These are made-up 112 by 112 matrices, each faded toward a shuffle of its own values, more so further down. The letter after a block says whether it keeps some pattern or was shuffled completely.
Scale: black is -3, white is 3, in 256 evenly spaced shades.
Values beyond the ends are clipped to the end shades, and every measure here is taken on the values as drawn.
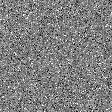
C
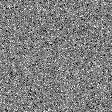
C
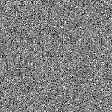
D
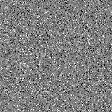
D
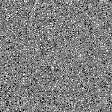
D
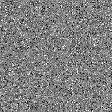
D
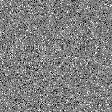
D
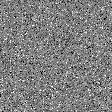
C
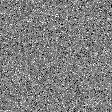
C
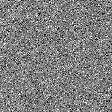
D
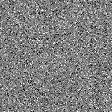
D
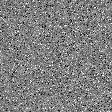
C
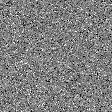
C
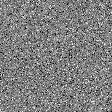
C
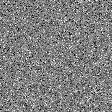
C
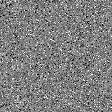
D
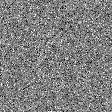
C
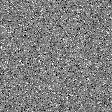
C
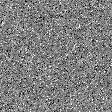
C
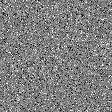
C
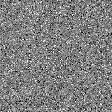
D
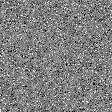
C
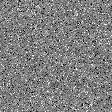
C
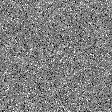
C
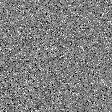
C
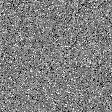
C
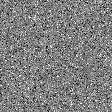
C
